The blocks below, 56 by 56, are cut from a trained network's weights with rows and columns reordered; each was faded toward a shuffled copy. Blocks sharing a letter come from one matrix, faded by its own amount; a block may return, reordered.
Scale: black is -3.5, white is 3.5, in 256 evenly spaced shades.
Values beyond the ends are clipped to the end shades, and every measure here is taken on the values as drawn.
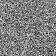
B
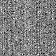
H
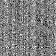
H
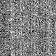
H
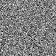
B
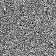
B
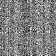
H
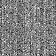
H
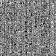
H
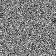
B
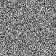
B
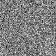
B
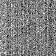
H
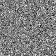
B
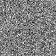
B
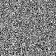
B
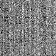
H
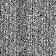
H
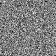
B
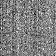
H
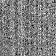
H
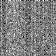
H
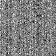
H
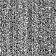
H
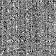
H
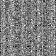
H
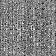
H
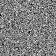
B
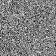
B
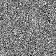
B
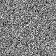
B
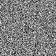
B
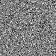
B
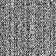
H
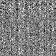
H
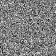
B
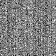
H
